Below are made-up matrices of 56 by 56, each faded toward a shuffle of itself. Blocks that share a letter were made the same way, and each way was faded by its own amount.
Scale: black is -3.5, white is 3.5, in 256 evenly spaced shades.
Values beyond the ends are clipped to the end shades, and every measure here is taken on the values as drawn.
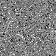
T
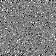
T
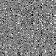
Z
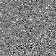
Z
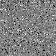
T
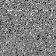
T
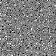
Z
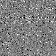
T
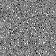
Z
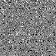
Z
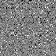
Z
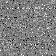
T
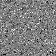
T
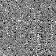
Z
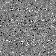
T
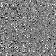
Z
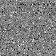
T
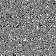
T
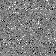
T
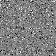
T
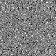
Z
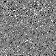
T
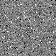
T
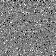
T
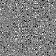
Z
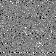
T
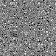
Z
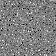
T
